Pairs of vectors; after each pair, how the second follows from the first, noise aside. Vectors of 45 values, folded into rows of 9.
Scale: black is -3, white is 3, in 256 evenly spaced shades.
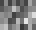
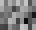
negated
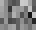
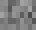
shrunk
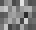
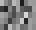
negated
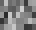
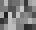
copied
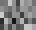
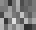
negated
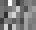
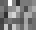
copied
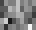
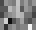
copied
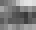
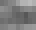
shrunk
